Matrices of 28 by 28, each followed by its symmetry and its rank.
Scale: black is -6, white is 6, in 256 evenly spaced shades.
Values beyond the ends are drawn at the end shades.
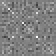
symmetric, rank five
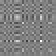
symmetric, rank two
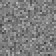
neither, full rank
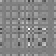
symmetric, rank two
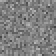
neither, full rank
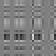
neither, rank one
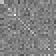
symmetric, rank five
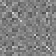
symmetric, rank five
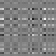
neither, rank one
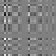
neither, rank one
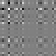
symmetric, rank one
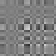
symmetric, rank one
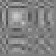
symmetric, rank two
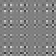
symmetric, rank one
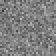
neither, full rank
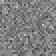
neither, full rank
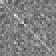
symmetric, rank five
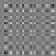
symmetric, rank one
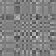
symmetric, rank two
